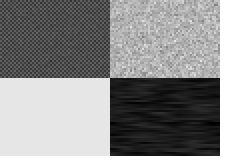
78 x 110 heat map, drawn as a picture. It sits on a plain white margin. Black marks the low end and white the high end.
It is made of 2 by 2 panels. Panel 1,1: low, checkered. Panel 1,2: high, fine-grained. Panel 2,1: very high, flat. Panel 2,2: very low, streaked across, faint in contrast.
